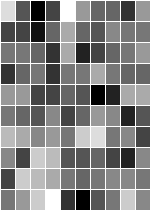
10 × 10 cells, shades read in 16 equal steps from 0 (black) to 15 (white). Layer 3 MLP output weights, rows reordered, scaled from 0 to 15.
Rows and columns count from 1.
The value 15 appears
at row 1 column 5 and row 10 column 4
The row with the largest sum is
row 7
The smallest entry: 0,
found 3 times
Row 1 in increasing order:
0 3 4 5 6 6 9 9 13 15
